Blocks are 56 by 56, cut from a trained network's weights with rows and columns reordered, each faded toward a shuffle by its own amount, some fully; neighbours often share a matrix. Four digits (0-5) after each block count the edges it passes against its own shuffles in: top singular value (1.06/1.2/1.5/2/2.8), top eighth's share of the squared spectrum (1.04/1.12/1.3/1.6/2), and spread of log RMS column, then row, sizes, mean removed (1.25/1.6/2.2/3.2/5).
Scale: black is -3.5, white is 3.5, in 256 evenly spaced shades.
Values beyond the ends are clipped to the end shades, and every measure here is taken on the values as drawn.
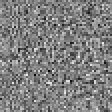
3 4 1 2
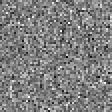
0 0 0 0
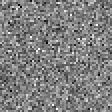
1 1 0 0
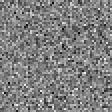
0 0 0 0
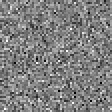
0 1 0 0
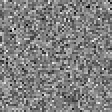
0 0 0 0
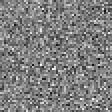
2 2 0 1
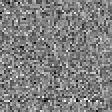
3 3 0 2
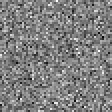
0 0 0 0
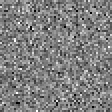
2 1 0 0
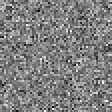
2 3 1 1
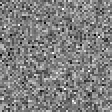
0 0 0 0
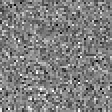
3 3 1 0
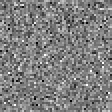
0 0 0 0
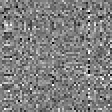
3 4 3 2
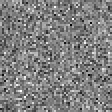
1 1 0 0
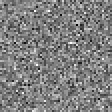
2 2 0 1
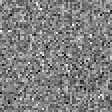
2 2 1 0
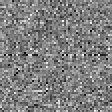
3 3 0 2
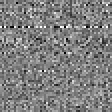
4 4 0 3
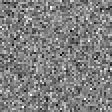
1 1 0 0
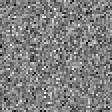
1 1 0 0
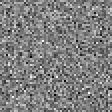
2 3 1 2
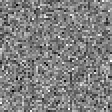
1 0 0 0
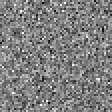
0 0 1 0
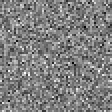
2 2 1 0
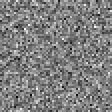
1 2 0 0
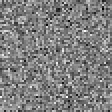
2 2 1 1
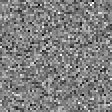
2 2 0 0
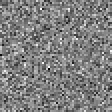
2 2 0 0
